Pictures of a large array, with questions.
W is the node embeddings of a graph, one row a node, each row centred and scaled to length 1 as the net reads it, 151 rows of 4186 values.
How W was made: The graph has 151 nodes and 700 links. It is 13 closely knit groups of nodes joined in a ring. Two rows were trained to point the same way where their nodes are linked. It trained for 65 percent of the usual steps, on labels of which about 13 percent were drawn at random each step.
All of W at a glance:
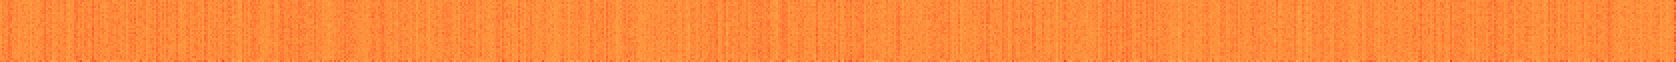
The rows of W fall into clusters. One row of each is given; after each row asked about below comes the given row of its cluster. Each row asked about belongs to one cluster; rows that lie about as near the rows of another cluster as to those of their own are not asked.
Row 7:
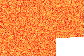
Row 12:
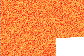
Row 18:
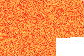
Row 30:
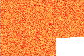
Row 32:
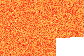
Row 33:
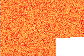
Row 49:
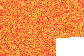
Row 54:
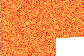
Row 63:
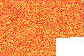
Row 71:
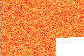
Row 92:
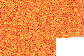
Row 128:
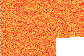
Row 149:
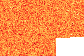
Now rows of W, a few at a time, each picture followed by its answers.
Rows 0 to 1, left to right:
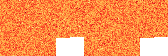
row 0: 128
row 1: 63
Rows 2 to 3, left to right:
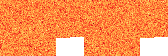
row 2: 33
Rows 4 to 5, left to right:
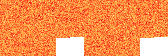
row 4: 33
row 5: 30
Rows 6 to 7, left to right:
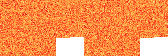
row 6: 49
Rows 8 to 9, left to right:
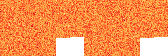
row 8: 32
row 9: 149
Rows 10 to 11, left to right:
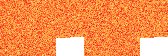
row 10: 49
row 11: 128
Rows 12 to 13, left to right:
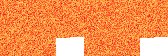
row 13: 32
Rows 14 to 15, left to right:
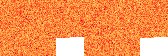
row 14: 33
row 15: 92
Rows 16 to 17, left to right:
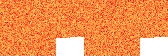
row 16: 54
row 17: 54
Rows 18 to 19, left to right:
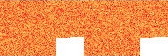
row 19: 92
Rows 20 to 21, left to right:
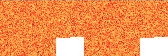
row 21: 149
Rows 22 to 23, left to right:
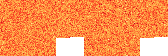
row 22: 128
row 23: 71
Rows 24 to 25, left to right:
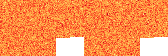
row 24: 7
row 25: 49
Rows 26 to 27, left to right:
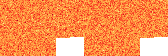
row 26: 92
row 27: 71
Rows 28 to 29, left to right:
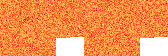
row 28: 33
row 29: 128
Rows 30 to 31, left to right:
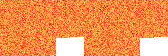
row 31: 30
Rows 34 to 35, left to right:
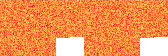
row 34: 92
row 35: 54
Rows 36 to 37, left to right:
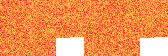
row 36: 49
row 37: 149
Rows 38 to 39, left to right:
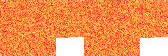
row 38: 92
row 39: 18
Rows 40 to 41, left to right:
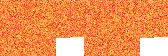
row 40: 149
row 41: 7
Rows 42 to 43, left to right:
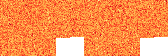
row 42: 149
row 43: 54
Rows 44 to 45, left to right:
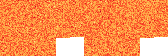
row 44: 54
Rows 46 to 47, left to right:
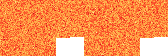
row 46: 128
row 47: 92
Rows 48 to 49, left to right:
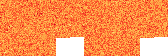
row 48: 33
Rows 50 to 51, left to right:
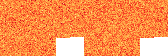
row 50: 12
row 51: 33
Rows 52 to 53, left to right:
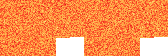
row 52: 30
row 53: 128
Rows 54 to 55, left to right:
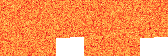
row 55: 92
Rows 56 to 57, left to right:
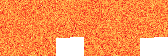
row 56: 149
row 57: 49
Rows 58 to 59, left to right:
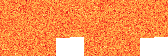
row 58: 12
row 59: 128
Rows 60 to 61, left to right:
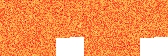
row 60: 30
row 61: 32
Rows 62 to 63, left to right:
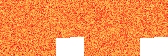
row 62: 54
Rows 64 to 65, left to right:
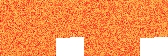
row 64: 32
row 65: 49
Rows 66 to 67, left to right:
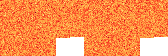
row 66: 32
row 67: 30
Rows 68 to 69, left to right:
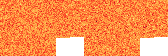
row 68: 71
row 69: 71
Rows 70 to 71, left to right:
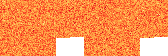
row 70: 7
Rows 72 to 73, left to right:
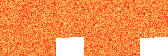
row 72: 149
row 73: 7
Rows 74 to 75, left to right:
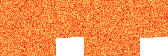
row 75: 7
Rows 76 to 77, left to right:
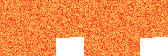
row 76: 12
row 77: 92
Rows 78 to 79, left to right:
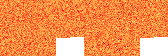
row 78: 18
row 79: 33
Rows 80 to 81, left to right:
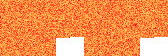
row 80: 7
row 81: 149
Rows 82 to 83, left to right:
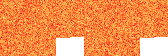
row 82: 149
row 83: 149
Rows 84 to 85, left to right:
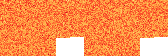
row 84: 71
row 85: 71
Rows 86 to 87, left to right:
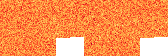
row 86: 32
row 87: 71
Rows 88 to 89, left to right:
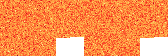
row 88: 18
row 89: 49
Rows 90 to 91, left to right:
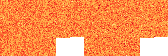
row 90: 149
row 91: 32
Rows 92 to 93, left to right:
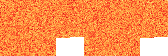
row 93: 128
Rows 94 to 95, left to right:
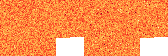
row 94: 54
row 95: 63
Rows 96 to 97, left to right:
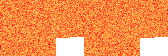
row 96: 54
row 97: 33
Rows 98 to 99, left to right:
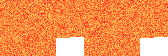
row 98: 30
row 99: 128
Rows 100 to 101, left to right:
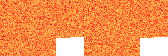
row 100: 49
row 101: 71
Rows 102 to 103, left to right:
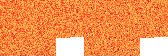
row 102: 49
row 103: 18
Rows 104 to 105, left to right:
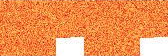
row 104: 32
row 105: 54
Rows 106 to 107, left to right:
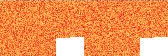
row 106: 7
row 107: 92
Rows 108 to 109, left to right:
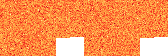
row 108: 30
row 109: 32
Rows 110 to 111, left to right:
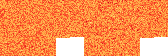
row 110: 30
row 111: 92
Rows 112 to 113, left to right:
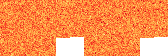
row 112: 149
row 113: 71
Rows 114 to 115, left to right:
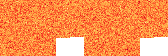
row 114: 7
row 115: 12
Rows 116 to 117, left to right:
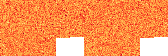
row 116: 7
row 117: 33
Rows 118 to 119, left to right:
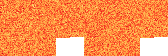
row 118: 12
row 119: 128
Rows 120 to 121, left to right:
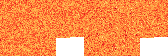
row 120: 71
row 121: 63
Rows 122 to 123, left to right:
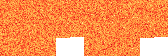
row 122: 30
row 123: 18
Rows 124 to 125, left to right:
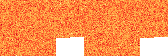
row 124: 7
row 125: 33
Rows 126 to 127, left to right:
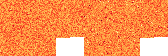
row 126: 128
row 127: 63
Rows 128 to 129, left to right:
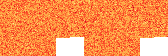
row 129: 92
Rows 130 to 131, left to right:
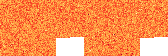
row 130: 33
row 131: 33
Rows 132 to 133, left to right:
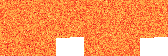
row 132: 30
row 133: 49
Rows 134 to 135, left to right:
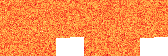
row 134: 71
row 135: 149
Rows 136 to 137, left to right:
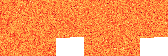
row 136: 12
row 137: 30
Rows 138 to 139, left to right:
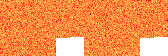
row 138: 32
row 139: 63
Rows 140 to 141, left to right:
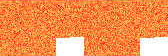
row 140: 33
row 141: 32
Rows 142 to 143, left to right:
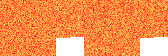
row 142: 32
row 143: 33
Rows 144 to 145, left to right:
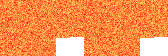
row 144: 12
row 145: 49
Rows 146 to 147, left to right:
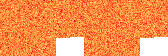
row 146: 54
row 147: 149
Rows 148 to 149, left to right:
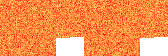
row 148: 7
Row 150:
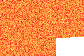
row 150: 54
